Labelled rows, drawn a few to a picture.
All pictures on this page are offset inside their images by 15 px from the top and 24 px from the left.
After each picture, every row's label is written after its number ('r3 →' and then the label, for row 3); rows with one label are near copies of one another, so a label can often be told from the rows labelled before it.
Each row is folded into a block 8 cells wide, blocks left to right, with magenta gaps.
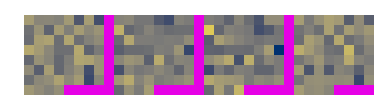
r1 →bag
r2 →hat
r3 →hat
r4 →bag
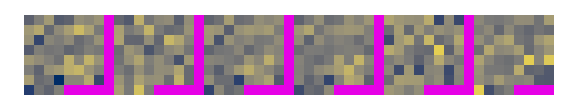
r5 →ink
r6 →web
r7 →ink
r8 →ink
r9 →bag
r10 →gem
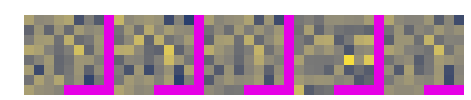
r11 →bag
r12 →bag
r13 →bag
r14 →gem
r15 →bag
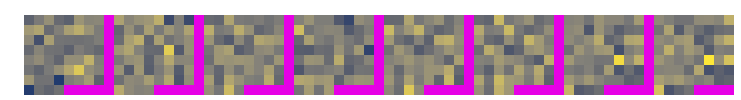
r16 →ink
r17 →bag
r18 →web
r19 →hat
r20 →web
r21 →web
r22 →gem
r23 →gem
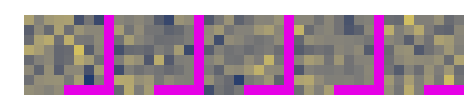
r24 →bag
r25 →hat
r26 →ink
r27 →hat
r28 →web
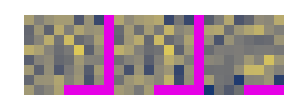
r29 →bag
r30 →bag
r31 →ink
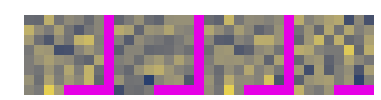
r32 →web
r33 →ink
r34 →web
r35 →bag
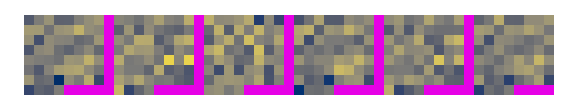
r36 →ink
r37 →gem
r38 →bag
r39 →ink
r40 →gem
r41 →ink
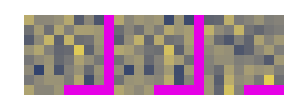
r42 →bag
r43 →bag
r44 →web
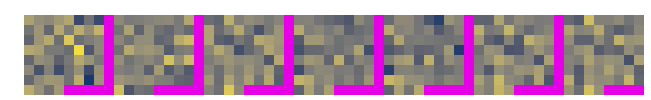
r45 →bag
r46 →gem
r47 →web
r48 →hat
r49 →hat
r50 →web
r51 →web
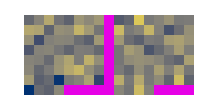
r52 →ink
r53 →web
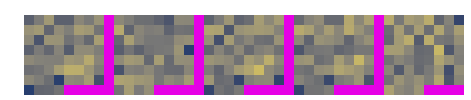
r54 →ink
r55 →hat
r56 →ink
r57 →ink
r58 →bag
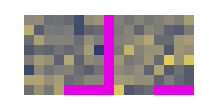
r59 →hat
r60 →gem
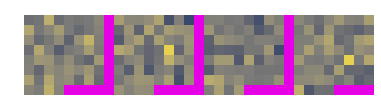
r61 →web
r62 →bag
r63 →hat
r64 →gem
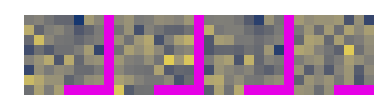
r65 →hat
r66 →gem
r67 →hat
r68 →bag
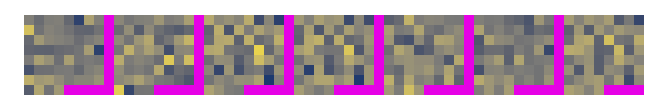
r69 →hat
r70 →gem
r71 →bag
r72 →bag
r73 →web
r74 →hat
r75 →bag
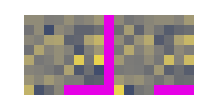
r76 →gem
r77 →gem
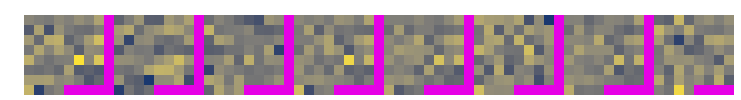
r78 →gem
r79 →ink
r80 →hat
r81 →gem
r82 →gem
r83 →bag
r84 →gem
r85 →web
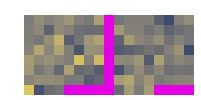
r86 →gem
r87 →hat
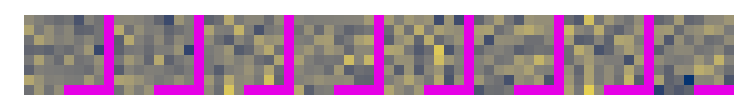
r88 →hat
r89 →hat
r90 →web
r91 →gem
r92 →bag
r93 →ink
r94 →web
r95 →ink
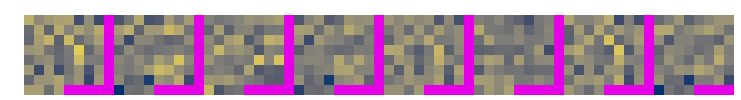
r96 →bag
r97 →ink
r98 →gem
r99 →ink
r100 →bag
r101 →hat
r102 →bag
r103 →ink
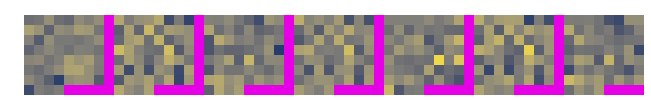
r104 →ink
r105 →bag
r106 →hat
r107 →bag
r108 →gem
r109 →bag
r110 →hat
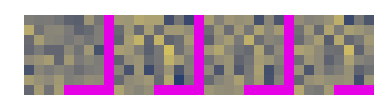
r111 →hat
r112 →bag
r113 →bag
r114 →bag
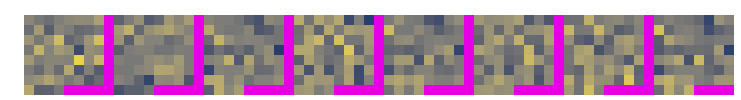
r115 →gem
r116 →ink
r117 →hat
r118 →bag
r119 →hat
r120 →bag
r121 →web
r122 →hat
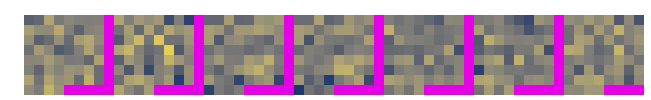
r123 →web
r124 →bag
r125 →ink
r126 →ink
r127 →hat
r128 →hat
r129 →bag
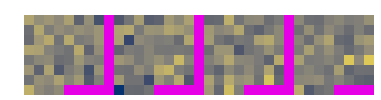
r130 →bag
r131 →ink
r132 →web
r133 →gem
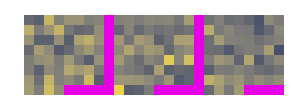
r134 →web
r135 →gem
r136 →hat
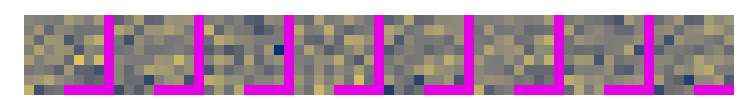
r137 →gem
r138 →ink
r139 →hat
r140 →web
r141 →ink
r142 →gem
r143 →hat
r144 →ink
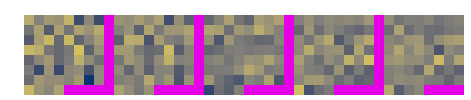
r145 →bag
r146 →bag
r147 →ink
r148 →gem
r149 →gem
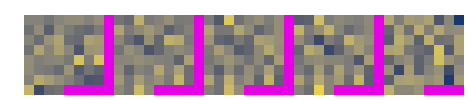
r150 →gem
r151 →web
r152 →web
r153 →web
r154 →bag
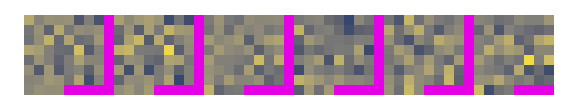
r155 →bag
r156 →bag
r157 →gem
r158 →hat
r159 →web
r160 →gem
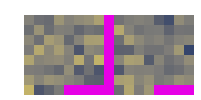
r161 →gem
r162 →hat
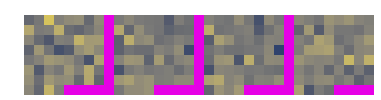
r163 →web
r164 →hat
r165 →hat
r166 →gem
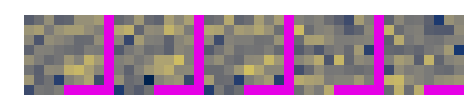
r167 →ink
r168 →ink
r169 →ink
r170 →hat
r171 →hat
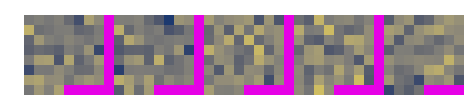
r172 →hat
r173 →hat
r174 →bag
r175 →web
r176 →ink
